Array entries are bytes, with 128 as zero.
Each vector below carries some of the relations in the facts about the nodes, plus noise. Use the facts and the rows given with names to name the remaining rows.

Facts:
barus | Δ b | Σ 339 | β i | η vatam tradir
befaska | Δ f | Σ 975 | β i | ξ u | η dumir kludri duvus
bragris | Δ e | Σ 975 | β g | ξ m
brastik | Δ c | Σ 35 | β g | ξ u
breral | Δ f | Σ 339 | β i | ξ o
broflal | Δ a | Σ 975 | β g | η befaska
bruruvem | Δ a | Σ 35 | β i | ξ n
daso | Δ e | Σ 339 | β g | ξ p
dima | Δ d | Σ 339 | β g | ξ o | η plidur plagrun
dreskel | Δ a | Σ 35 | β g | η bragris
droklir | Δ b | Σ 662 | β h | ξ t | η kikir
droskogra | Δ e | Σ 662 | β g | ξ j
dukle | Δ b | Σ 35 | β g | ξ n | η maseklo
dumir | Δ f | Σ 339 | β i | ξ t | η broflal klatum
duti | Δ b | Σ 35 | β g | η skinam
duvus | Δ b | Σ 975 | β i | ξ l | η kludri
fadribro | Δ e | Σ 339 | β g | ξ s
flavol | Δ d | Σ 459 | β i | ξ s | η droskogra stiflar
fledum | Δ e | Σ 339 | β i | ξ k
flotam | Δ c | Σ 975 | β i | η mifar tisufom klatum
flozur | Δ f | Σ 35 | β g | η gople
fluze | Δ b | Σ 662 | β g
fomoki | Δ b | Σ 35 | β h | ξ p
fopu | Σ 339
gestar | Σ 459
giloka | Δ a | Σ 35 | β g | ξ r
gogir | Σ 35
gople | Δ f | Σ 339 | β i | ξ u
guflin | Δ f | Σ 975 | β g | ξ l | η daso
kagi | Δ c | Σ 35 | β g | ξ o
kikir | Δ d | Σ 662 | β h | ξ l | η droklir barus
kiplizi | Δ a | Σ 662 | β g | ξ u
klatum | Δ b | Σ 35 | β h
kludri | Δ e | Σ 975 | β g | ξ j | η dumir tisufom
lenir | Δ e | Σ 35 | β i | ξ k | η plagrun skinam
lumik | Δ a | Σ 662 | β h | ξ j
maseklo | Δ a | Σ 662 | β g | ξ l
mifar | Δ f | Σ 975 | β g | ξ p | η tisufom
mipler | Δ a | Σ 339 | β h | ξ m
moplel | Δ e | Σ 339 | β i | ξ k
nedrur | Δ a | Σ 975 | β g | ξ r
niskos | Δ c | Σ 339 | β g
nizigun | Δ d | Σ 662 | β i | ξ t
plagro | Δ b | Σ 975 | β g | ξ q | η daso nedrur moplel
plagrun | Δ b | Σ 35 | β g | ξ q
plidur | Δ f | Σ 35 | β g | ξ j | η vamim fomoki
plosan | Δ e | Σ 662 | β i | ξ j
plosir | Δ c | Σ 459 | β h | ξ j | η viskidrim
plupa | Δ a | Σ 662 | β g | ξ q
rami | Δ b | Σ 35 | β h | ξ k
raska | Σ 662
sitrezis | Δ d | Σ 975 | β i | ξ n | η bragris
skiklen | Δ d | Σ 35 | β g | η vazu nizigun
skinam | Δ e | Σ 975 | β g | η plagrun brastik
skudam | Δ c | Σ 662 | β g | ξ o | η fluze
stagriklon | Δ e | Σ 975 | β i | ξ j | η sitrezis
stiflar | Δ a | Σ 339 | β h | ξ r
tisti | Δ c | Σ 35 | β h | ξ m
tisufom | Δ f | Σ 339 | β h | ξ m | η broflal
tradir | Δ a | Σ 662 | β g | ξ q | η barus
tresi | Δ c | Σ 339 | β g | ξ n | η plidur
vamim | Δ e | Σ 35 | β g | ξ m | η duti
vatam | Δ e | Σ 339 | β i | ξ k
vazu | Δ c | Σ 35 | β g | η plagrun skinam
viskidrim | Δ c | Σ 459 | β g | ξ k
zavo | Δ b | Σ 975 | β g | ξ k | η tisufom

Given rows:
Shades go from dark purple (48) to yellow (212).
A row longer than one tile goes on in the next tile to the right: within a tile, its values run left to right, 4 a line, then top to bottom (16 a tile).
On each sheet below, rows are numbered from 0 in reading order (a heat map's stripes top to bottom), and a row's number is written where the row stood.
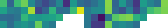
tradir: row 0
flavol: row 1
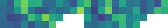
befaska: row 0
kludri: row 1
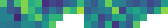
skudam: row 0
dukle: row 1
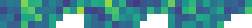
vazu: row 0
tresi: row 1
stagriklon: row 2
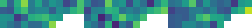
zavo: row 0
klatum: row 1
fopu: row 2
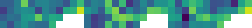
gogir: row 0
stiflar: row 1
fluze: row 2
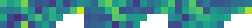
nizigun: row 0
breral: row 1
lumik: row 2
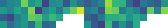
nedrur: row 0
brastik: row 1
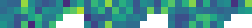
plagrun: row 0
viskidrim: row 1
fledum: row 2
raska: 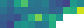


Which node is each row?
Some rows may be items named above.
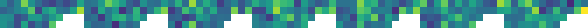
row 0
dukle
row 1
guflin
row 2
plosir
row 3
flotam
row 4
vazu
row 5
lenir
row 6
tradir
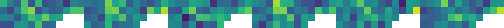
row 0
mipler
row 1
vazu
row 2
duvus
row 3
tisti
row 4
barus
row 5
fopu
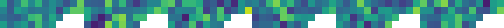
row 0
skinam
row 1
droskogra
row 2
kikir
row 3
breral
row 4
dukle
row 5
vatam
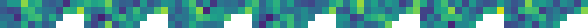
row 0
niskos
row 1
nizigun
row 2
bruruvem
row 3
plosan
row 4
zavo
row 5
dreskel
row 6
plidur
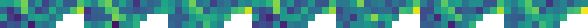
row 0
dumir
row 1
dima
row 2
plupa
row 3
dumir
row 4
gestar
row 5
flozur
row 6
plupa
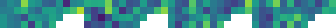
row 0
plagro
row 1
dumir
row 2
vamim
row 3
fadribro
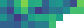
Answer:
mifar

